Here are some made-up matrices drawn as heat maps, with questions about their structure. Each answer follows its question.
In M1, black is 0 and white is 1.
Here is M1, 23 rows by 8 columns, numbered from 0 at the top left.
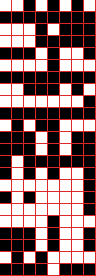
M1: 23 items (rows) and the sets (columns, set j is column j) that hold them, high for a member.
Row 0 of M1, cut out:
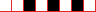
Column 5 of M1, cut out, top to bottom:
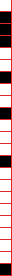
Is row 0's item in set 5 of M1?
yes
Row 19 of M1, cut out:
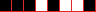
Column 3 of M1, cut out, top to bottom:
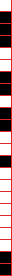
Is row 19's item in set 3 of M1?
yes
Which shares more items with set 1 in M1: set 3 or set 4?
set 3
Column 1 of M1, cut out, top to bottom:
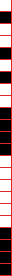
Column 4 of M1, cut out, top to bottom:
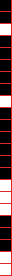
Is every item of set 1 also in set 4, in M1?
no
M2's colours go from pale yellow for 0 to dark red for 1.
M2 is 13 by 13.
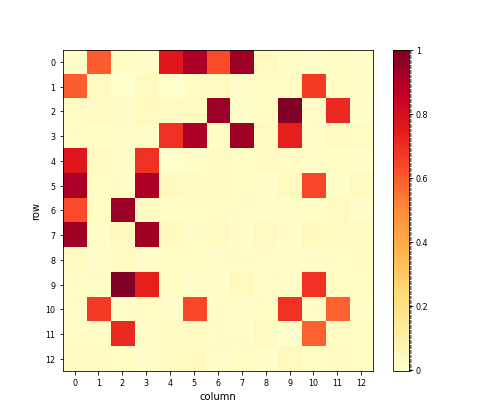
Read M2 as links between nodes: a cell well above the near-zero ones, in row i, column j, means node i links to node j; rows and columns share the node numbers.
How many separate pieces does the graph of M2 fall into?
3
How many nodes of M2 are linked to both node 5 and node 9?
2
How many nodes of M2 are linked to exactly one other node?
0
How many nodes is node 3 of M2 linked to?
4
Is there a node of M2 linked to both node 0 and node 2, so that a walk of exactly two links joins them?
yes
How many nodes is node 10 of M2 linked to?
4
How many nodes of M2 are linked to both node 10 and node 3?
2
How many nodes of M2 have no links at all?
2
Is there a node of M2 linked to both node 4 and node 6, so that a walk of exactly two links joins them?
yes
